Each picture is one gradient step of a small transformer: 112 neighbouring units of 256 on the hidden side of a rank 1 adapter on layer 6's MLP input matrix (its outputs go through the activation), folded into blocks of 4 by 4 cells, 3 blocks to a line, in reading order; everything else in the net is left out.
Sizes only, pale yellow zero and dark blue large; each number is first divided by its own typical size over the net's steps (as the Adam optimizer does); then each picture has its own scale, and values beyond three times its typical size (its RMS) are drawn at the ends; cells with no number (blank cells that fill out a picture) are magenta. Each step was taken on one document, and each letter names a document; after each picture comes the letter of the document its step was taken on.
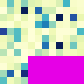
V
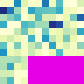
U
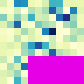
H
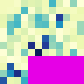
V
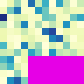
U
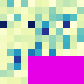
H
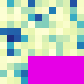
V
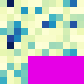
V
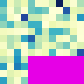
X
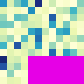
X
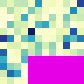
X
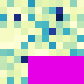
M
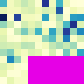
M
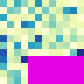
X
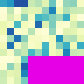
V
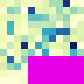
U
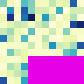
V
